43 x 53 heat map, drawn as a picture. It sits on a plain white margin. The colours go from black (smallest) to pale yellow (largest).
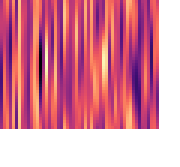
The middle right is the ninth with the lowest average. The values follow a bell shape. No overall slope runs across the table. Streaks run downward.
